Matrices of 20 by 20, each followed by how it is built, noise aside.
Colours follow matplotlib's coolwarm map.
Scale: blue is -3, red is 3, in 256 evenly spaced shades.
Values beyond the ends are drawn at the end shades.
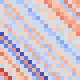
Toeplitz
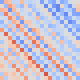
Toeplitz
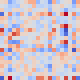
low rank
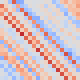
Toeplitz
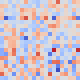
low rank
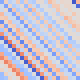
Toeplitz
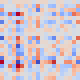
low rank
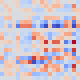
low rank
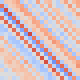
Toeplitz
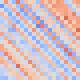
Toeplitz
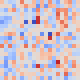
low rank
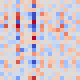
low rank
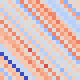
Toeplitz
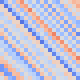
Toeplitz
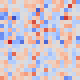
low rank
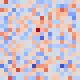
low rank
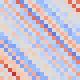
Toeplitz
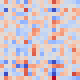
low rank
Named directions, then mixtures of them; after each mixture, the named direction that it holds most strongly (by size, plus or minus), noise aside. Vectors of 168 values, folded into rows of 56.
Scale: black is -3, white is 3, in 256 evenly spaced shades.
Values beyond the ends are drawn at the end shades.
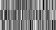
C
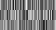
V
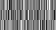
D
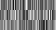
V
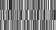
D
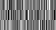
D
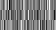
D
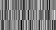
D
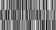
C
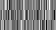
D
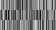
C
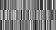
C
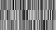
V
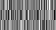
D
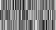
V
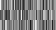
C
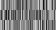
C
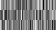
C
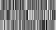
V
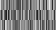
C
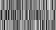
D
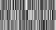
V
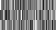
C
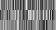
V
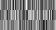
V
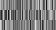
C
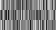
C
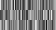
V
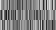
C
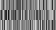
C
